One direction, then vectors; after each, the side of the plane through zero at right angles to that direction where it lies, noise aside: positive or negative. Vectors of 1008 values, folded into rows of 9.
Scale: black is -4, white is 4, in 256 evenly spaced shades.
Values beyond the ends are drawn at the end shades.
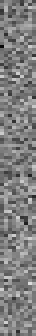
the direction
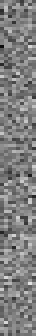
positive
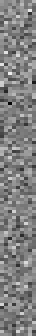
negative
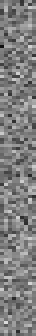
positive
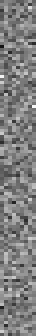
positive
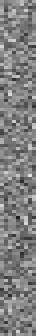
negative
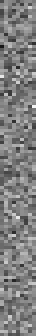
positive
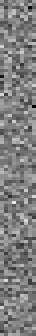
negative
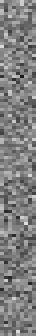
negative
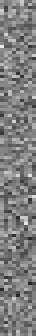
negative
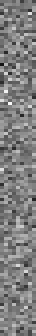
positive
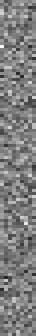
negative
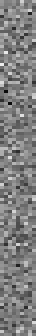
negative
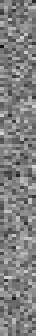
positive
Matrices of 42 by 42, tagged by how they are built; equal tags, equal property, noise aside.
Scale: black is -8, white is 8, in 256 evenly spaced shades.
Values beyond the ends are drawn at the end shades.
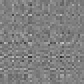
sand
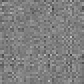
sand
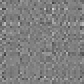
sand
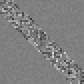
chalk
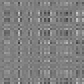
sand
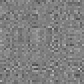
sand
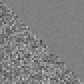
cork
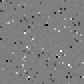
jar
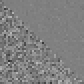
cork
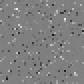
jar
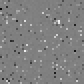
jar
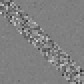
chalk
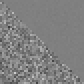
cork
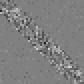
chalk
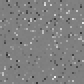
jar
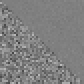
cork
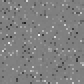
jar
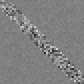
chalk
